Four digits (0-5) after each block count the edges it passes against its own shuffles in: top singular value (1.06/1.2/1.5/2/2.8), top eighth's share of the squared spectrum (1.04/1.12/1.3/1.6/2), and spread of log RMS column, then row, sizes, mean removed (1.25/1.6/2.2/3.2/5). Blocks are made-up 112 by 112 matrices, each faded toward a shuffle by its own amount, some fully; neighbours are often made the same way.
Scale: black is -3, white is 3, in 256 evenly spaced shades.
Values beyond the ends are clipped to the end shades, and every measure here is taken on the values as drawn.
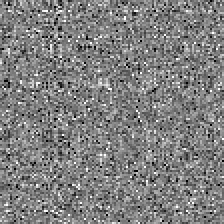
4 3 2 2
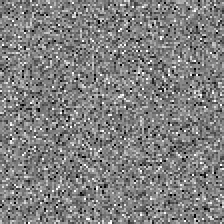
0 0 0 0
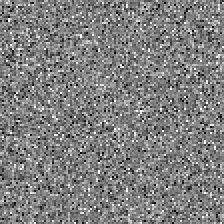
2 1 0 0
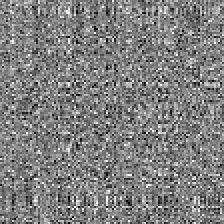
5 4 3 3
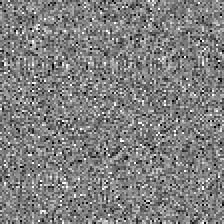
4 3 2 1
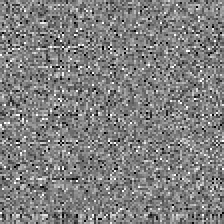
4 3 2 2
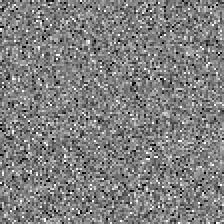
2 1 0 0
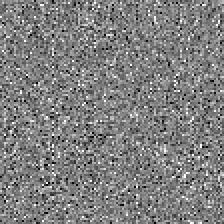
4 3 2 1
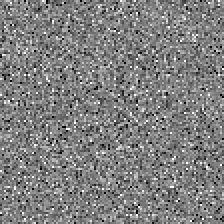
3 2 1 0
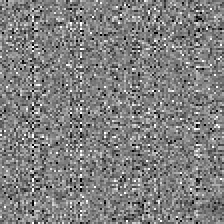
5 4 3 2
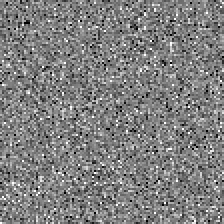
1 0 0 0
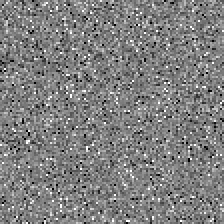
1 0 0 0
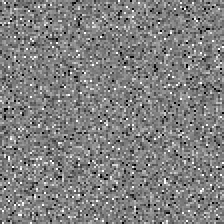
2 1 0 0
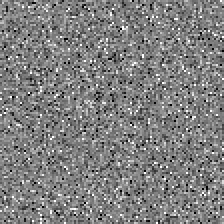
0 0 0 0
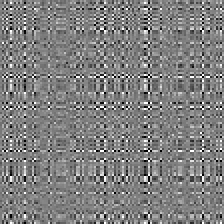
5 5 5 5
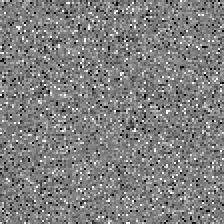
2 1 0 0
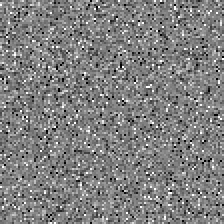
2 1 0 0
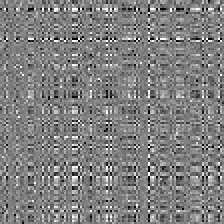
5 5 4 4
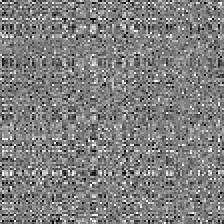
5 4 3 3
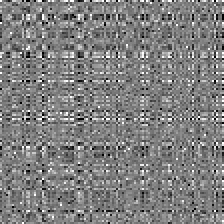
5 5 4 4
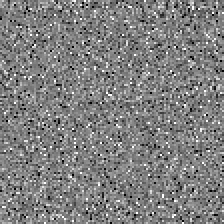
3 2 0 0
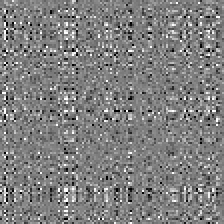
5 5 4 4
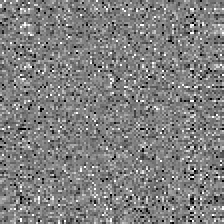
4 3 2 2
